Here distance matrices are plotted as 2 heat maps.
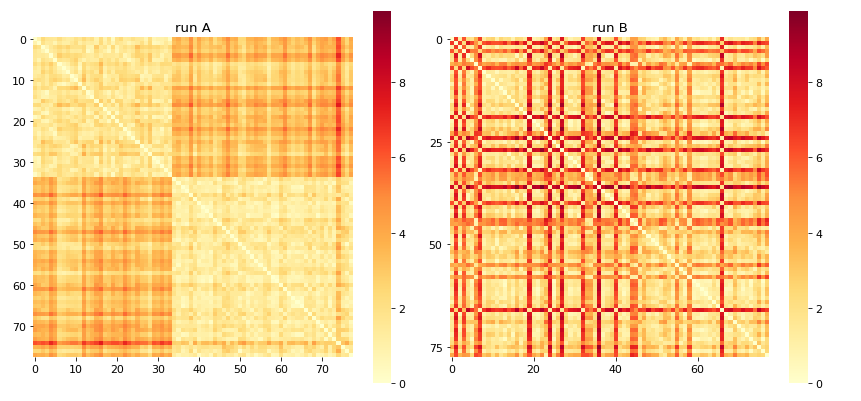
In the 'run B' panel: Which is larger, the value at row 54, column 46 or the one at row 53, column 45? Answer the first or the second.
the second
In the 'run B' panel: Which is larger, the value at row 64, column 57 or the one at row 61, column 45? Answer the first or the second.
the second
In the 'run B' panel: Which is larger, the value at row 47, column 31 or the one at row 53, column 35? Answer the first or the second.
the first
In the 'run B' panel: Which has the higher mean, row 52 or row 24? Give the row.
24
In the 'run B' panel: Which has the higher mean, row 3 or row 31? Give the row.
3
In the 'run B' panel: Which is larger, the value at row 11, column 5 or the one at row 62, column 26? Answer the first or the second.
the second
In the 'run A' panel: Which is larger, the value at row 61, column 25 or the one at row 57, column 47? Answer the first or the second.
the first
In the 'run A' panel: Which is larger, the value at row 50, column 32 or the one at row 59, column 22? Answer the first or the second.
the second
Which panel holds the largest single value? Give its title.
run B
